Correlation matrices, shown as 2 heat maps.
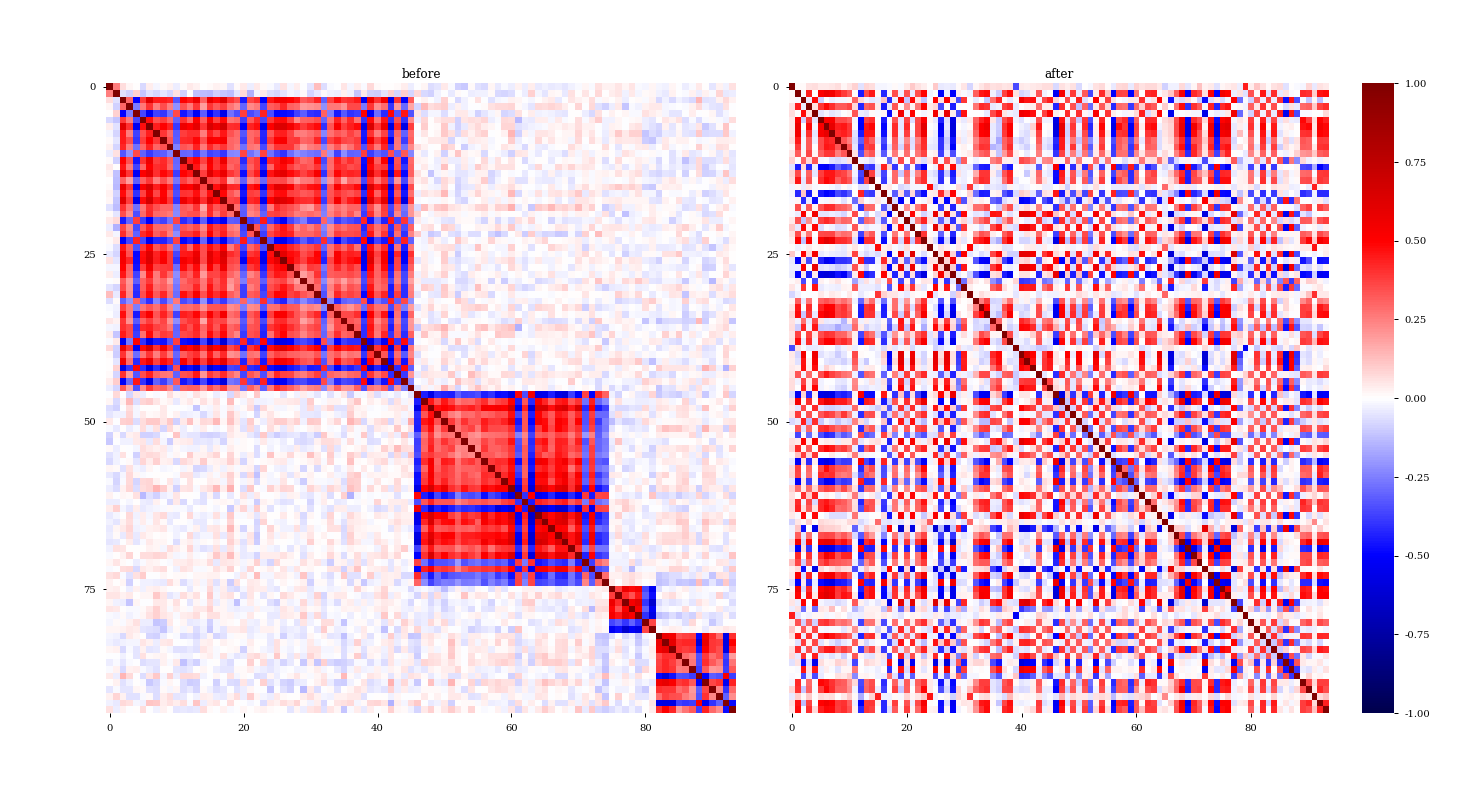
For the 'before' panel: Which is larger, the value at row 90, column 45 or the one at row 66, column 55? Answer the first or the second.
the second
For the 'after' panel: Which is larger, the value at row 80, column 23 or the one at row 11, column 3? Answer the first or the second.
the first
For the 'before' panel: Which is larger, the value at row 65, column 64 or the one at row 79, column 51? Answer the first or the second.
the first
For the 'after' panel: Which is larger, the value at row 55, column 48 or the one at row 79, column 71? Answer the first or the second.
the first
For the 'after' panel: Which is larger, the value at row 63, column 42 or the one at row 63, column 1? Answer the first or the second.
the second
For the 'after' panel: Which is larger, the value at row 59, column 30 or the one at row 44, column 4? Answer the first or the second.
the second
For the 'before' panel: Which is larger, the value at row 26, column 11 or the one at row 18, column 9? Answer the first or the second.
the first
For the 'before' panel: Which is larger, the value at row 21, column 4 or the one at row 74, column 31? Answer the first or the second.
the second
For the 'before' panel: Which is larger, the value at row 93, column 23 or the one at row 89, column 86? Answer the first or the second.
the second
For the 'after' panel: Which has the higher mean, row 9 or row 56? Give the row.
9
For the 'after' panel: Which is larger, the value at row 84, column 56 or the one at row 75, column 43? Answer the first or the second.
the second
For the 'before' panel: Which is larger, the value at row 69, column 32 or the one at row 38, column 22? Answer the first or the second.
the first
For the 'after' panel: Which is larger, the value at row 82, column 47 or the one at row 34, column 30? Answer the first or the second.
the first
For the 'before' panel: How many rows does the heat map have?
94
